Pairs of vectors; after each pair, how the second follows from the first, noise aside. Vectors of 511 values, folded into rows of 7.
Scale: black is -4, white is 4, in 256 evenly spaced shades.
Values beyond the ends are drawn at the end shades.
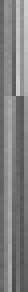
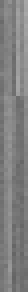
shrunk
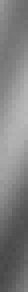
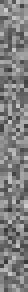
shuffled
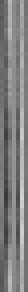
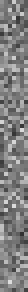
shuffled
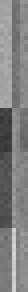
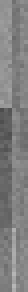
shrunk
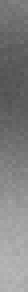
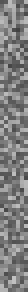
shuffled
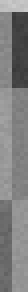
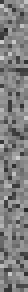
shuffled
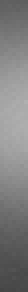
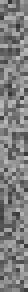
shuffled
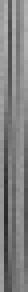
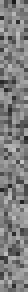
shuffled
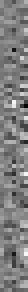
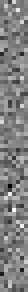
shuffled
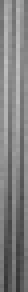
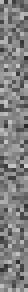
shuffled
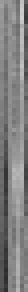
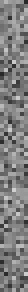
shuffled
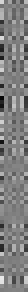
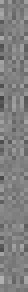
shrunk
